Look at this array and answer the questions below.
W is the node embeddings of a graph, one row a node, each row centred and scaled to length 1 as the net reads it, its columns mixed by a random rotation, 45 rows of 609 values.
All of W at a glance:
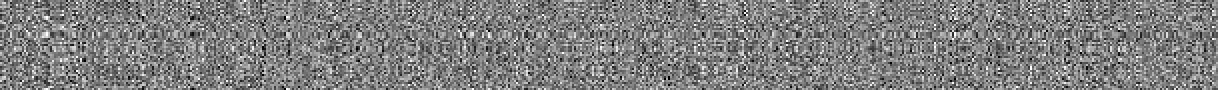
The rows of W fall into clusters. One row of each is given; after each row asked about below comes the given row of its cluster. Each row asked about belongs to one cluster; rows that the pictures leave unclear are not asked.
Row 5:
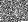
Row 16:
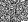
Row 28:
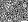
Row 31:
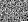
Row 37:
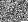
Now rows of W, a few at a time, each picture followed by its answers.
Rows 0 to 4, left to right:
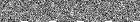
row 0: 31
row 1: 28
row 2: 5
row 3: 28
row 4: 16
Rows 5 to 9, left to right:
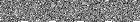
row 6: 28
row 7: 5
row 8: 16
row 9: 16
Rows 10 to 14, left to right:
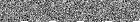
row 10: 31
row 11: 28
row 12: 37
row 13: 5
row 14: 37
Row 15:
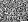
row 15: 31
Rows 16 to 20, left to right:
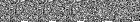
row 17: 16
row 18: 16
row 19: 5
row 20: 31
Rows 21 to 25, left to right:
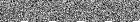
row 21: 37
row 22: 31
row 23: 37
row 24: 37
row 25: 37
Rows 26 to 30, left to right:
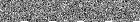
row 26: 31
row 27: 31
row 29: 37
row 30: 37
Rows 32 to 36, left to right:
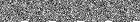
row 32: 28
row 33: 5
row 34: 5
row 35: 28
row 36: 5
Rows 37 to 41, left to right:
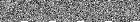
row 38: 28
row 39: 28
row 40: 31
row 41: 5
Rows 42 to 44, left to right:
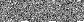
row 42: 28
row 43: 31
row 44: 16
